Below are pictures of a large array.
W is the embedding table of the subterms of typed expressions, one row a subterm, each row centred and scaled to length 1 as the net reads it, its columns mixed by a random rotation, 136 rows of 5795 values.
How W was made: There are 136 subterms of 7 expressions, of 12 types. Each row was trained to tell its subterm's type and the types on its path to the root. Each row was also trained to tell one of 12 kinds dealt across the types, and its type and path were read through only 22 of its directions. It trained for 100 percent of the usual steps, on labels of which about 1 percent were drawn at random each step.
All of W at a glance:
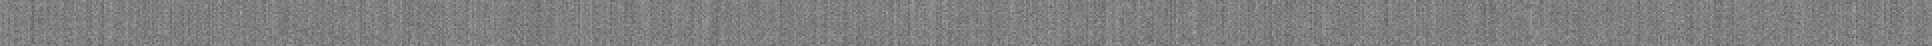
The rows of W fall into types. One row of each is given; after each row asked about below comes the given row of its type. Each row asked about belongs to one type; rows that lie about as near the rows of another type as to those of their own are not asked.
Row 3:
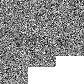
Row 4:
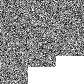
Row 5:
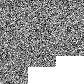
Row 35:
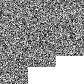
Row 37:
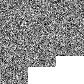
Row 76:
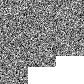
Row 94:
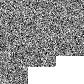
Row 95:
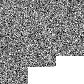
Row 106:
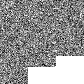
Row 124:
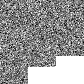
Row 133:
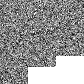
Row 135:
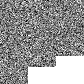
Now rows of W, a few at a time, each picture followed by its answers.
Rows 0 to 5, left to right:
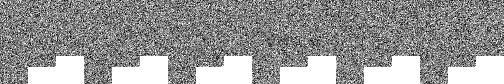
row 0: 76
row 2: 5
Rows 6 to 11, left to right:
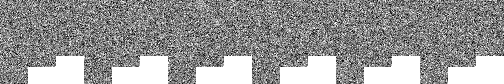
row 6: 124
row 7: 76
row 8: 124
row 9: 37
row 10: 35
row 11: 37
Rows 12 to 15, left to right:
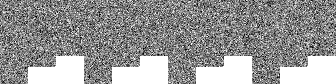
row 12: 35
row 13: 4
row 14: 37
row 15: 3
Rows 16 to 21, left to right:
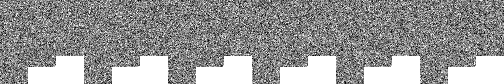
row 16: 133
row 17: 124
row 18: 35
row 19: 37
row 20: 124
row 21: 37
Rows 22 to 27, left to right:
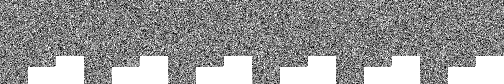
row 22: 3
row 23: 37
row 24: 76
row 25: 94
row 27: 35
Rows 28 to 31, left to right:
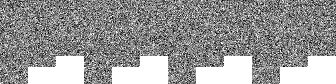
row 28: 5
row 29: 124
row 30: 106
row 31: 3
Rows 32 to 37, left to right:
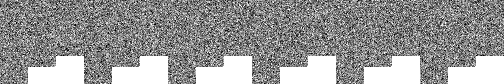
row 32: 37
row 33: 106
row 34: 76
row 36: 135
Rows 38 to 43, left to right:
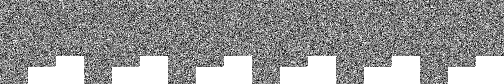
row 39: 4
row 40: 135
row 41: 3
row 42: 94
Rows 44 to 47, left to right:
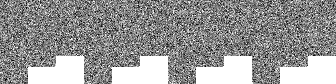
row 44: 3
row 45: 76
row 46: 94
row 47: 133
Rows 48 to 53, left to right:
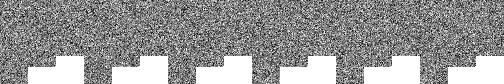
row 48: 35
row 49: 124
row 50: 124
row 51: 95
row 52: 124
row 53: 106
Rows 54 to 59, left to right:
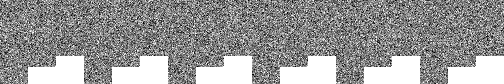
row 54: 3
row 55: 4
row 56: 76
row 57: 5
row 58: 106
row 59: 106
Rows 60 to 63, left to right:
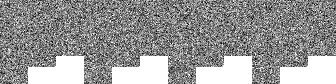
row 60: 5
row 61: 124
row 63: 124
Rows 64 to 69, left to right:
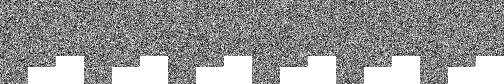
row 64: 106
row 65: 4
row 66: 133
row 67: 4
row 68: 106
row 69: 106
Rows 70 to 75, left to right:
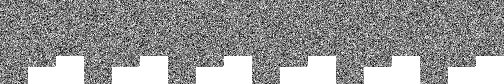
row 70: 4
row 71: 4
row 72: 3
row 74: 76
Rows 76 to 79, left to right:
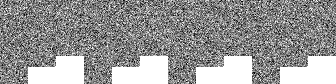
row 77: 5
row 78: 37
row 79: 106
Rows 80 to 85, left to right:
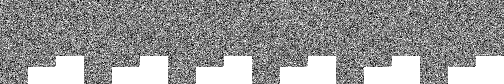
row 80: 37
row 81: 35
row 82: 95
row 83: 5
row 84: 76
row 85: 4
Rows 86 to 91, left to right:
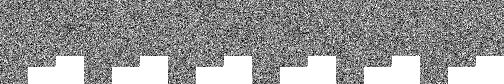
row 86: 135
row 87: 4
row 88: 135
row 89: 35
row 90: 3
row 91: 124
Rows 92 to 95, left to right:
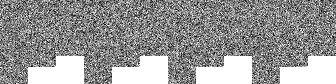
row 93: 106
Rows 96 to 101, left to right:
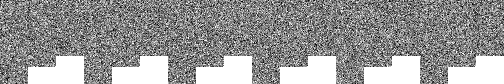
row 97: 4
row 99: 76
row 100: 37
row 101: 94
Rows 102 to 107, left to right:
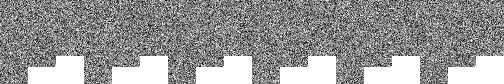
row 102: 124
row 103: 135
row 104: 106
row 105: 37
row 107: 35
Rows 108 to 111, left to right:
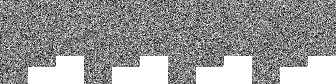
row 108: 133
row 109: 133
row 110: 94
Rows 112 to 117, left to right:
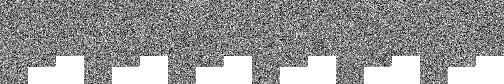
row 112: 135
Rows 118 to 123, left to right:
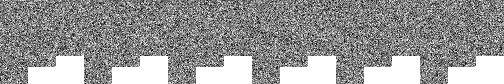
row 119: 37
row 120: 5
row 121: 5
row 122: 5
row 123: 95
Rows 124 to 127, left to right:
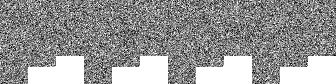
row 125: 35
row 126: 35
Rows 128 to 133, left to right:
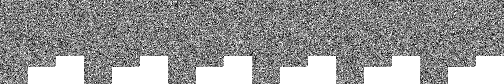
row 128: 3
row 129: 133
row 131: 95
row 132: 5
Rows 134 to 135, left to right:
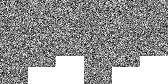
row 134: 106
